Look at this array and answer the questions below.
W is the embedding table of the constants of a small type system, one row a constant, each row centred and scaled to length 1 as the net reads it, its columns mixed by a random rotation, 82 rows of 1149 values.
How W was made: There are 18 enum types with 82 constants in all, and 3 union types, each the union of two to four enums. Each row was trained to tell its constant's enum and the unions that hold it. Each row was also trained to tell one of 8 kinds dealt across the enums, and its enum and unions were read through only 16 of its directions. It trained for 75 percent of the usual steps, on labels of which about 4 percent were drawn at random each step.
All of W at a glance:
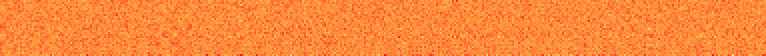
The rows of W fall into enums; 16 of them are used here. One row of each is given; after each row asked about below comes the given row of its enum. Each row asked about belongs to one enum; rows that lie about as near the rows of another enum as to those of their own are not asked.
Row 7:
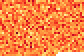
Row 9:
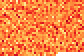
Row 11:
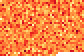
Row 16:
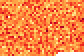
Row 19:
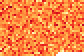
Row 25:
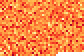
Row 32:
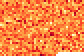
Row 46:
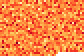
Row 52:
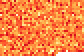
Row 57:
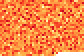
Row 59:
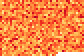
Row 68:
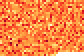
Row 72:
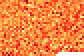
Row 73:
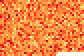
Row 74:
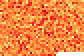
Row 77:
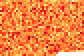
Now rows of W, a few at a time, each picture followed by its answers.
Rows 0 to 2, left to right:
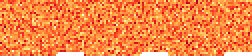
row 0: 74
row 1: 11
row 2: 68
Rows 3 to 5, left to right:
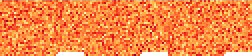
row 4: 74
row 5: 73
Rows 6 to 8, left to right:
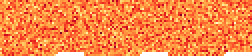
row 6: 25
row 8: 68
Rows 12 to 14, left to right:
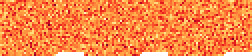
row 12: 72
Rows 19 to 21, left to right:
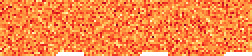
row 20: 57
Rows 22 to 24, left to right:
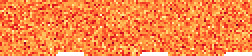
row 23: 52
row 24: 72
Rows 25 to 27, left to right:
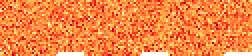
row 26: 52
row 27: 72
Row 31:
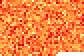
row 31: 19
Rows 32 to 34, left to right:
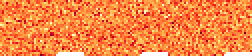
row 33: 72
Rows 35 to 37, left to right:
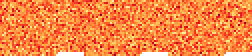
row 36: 73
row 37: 25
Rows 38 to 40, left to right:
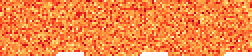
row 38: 74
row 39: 59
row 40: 25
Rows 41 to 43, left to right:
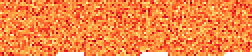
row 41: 74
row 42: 59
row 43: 68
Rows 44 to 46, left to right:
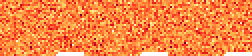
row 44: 59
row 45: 68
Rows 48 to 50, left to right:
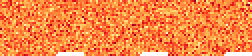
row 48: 52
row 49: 52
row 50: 73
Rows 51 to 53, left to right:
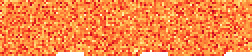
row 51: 74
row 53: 72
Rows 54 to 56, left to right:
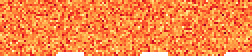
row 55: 74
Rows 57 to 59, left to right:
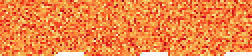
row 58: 68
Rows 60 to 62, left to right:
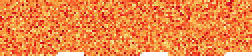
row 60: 57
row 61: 9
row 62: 52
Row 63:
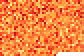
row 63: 59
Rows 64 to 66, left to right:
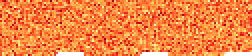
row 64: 59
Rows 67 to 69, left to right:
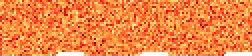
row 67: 59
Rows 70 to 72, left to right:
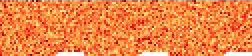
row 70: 73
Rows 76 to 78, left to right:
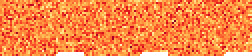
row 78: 9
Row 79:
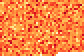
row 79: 73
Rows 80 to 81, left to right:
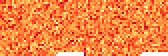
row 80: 52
